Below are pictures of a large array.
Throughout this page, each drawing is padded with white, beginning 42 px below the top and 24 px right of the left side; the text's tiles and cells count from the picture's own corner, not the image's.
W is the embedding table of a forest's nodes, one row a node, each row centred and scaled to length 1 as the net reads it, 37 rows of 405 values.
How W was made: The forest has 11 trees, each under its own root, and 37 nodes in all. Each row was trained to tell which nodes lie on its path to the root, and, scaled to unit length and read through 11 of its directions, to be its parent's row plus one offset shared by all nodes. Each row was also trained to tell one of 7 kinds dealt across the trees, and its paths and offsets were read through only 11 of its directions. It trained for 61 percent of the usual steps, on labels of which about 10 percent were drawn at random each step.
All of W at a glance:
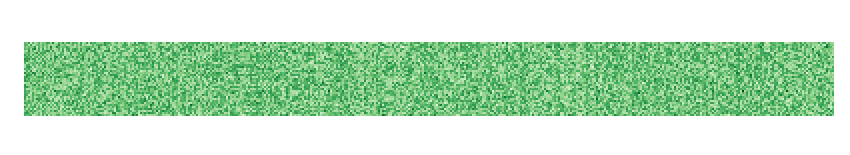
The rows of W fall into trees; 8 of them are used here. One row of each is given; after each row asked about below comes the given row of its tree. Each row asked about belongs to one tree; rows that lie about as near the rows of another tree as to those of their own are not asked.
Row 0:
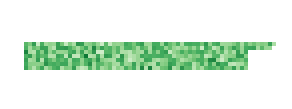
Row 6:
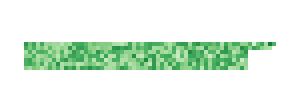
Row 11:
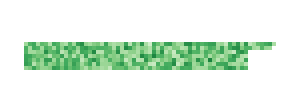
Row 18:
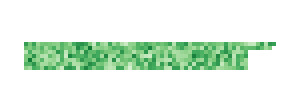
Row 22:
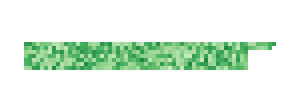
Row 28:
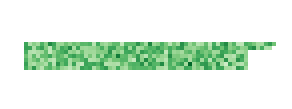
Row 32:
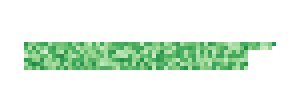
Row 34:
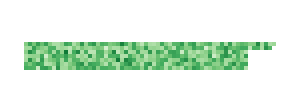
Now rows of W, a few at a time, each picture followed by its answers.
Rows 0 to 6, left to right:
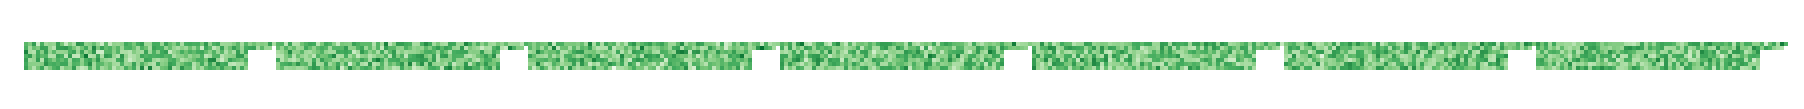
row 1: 32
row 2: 6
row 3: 0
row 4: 0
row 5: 34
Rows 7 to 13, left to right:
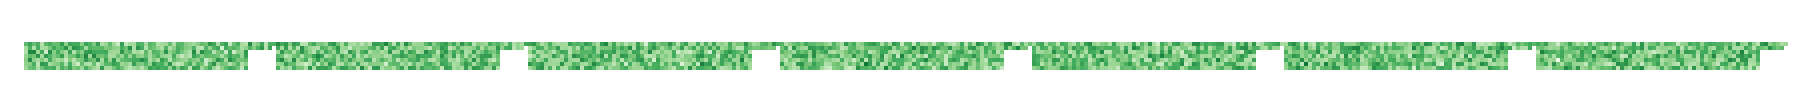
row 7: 18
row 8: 6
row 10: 28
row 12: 22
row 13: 6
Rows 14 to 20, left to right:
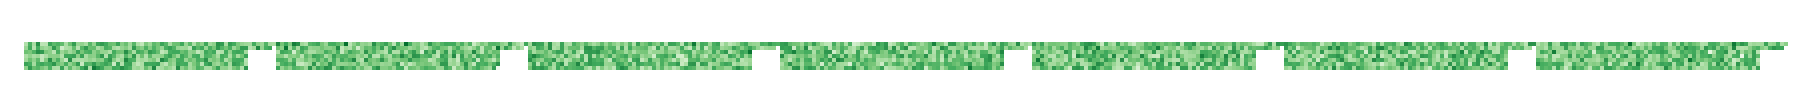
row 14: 34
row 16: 22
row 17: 6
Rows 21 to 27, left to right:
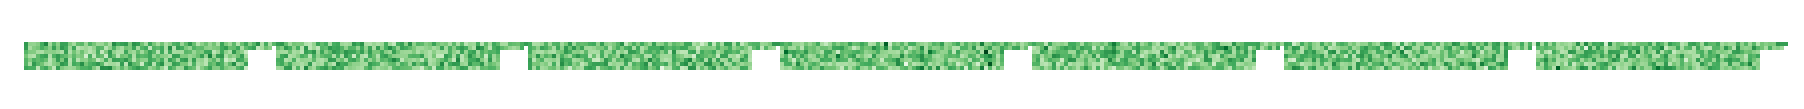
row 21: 28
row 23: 28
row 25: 11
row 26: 11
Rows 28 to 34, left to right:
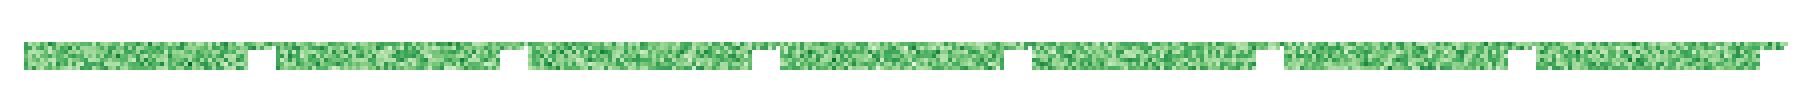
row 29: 0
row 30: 18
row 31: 22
